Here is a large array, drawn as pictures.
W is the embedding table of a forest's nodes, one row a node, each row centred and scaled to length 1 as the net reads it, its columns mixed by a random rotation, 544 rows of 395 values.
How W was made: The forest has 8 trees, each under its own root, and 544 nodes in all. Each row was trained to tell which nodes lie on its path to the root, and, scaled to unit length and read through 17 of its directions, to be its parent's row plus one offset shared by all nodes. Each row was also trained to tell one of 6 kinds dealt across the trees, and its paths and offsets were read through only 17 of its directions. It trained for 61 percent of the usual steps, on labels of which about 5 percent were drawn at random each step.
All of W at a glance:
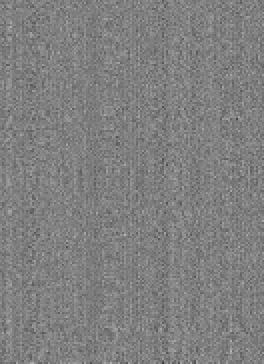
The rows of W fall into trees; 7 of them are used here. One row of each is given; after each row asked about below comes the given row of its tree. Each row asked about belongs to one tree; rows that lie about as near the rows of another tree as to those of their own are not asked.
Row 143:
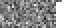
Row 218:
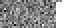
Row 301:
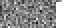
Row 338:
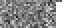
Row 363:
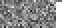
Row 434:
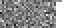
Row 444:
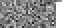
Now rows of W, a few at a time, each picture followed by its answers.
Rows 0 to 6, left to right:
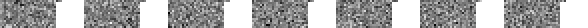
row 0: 338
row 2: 143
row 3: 338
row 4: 338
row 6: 444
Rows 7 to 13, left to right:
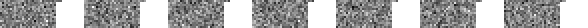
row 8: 143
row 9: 338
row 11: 143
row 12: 363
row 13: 363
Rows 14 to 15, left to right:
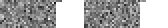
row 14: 218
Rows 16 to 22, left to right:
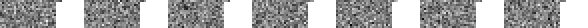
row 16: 338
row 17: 338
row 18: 143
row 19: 444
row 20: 143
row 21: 444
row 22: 143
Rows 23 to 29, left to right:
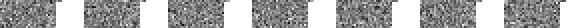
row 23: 434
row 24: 363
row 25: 218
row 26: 218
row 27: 434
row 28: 218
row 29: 301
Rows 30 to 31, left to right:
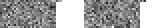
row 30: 301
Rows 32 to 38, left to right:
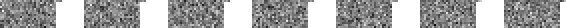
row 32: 218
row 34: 218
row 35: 143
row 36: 143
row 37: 143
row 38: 338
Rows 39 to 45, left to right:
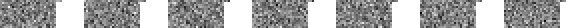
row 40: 218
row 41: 338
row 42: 218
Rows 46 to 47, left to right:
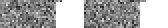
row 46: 218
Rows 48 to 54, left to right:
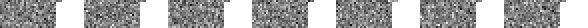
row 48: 143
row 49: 434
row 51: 338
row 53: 143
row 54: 143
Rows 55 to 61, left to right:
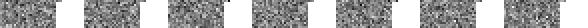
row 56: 301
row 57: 338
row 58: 444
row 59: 218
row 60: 143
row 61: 143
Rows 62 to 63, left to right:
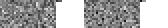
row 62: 338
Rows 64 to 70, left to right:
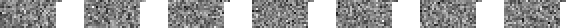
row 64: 363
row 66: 218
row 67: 218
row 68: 338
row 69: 363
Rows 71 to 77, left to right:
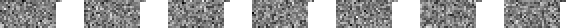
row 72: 363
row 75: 434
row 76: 338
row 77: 338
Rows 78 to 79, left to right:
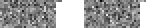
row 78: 218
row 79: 218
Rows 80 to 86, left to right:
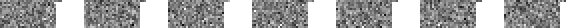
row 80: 363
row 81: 338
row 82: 218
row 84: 218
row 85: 143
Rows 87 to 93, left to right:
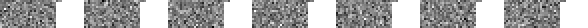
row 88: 363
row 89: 218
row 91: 444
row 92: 143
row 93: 338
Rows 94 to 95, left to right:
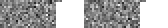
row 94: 143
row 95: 143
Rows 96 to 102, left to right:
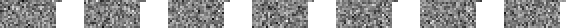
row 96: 363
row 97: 363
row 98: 218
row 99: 143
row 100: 338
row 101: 338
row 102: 218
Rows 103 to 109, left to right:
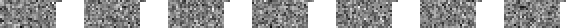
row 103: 301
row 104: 338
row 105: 218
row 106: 363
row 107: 338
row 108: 218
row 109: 143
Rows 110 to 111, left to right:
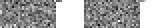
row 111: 143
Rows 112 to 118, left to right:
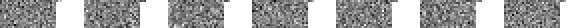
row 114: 338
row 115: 363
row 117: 143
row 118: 301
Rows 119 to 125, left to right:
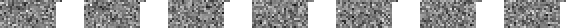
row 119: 301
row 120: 301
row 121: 218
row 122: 363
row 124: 143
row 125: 444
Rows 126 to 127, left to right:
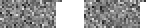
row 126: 218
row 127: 338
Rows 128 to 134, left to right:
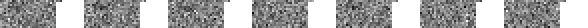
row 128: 338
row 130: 434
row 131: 143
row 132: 143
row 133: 338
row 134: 218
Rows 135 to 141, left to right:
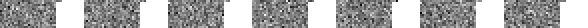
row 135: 363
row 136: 218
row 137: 301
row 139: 218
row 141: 444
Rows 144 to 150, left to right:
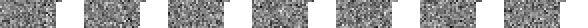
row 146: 218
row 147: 363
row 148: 218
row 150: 218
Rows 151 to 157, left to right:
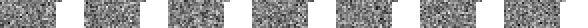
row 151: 363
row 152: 338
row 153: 444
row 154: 338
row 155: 143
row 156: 444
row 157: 143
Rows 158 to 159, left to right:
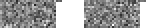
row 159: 143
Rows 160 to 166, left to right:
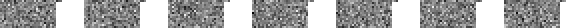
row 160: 338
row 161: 338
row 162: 434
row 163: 434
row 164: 434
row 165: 363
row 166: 338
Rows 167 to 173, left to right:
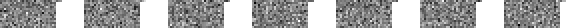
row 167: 218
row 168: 301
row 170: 338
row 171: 218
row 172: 338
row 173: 143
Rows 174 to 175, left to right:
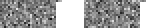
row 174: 444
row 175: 301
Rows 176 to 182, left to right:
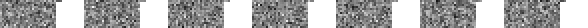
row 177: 143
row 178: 143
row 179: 143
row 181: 444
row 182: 338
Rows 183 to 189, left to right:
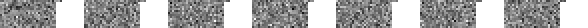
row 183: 218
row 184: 143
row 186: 143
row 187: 143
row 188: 338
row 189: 338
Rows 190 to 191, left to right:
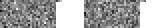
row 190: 444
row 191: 143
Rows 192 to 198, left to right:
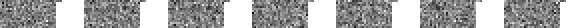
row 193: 434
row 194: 434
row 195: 301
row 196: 363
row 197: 143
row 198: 301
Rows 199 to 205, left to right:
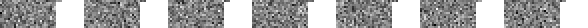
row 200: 338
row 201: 338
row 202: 363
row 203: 338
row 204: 218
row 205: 338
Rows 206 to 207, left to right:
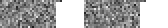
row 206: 363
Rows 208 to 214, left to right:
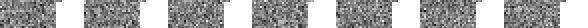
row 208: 218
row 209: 218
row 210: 143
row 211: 143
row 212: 338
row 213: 218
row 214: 363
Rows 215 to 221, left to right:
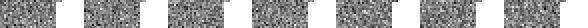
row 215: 434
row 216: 218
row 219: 338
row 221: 143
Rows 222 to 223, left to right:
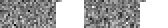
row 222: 434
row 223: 143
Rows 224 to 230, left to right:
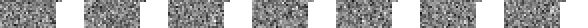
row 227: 301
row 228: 218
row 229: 444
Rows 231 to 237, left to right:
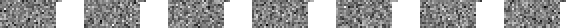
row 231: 218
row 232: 143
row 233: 338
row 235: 143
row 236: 363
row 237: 218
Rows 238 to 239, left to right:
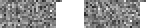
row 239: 338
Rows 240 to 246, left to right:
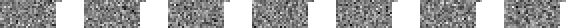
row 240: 143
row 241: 143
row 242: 143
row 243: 301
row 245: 143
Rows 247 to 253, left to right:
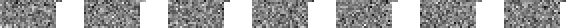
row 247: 338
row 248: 301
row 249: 301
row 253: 218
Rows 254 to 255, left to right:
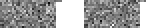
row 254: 363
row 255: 143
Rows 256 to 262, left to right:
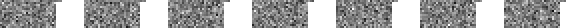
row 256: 444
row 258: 218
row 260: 301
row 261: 143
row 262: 218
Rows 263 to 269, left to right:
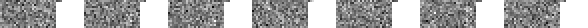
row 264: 338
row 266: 444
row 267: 338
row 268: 338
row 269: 218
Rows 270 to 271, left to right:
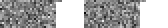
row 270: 218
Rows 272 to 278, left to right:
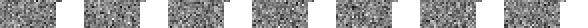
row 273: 444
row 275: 218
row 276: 143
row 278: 218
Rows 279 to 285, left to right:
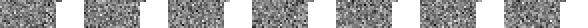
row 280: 434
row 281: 434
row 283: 218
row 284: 143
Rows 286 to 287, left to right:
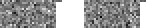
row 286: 363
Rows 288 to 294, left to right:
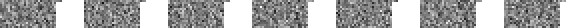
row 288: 143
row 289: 363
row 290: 301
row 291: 143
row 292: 434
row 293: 143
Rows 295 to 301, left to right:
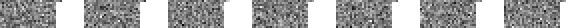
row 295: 338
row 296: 143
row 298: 143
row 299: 143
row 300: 218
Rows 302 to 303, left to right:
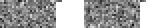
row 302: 363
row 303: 338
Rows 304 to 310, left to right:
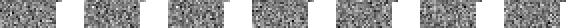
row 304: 338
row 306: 143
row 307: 338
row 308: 301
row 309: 363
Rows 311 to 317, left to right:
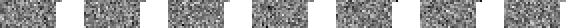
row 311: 143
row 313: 434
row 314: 143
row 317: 143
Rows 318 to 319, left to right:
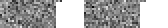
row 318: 338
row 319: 338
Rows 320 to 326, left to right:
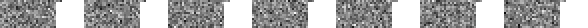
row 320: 218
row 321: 218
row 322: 444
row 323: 444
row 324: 143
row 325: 363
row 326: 143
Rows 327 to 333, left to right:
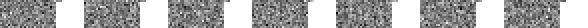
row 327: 218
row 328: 363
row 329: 143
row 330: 143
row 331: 444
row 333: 218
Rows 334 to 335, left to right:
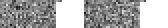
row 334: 143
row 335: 143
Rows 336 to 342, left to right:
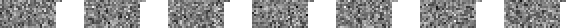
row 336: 218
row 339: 363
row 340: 143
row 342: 338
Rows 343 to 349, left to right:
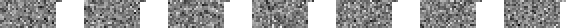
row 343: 218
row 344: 301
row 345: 363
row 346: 338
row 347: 338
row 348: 143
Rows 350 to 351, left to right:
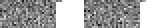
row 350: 218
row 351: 218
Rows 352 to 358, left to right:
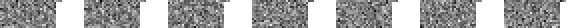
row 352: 218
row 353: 218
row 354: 363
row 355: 338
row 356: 301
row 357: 143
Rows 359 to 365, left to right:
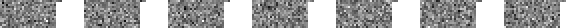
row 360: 338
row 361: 143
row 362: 143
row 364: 301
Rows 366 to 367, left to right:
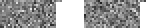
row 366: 143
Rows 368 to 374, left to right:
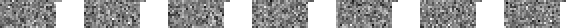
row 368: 143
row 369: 444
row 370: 301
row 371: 363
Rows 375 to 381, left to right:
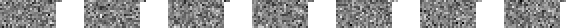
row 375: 434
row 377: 338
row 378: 338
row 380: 218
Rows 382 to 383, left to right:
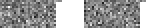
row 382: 143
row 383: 363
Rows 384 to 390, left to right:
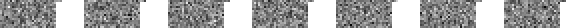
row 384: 143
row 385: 218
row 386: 338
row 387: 301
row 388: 143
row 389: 218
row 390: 218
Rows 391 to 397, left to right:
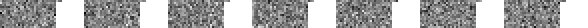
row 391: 301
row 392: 301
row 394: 338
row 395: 434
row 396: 301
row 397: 218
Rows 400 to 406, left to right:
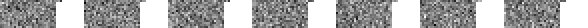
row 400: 301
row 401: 363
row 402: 338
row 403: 338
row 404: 143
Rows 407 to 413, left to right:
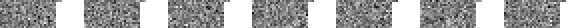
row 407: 444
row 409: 143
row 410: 301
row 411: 218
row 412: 143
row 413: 338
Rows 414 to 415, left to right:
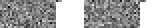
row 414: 338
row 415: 301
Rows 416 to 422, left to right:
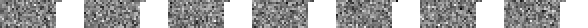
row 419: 301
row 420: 338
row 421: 143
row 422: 301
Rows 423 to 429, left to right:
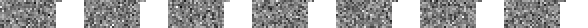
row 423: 218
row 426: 218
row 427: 338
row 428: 218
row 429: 218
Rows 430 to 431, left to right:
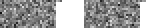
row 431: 444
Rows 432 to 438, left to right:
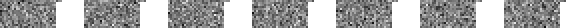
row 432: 363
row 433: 143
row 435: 301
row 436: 218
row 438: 218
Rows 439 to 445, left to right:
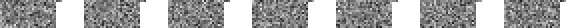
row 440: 363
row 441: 338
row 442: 301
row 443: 218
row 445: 338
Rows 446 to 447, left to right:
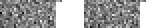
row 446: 143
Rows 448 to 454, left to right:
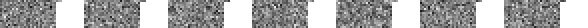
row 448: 218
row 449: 301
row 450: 218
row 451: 218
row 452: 301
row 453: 363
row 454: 338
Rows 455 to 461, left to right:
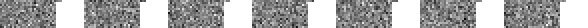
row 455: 143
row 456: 338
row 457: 434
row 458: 218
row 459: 143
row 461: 301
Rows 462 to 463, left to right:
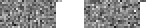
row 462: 218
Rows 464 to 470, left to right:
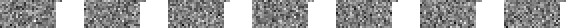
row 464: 143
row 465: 218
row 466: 143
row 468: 218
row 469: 143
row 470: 301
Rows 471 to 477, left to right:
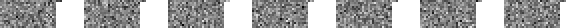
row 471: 338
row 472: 218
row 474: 218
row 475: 301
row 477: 338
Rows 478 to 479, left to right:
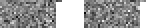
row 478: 338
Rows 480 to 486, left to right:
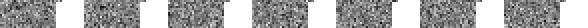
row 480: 218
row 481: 143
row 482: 301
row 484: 338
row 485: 218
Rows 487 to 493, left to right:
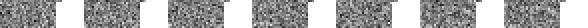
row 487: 301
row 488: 338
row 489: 338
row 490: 338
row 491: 444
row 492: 338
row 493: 338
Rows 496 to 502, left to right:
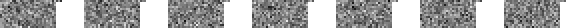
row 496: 338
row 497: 338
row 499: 143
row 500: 218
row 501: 363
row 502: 301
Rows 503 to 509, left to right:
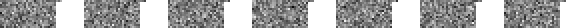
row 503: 143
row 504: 218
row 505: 363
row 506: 218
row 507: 363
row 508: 444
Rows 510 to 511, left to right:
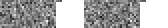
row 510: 338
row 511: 338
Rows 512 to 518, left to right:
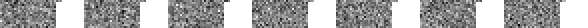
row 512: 338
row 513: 301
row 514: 338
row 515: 218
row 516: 218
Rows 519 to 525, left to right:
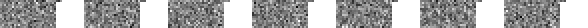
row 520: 338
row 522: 338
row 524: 218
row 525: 338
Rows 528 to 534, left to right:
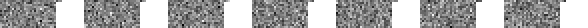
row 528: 338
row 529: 338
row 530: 143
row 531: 434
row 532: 301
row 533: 338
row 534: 301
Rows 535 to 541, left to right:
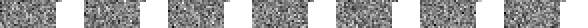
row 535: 363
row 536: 338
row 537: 444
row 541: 143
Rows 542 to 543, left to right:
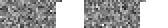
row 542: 218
